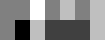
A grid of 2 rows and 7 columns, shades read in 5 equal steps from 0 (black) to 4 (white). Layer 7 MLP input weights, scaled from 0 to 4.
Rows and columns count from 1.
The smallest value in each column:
2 0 3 1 1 1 3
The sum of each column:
4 2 7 3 4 3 6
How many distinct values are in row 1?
3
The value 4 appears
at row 1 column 3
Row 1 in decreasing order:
4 3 3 2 2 2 2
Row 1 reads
2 2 4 2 3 2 3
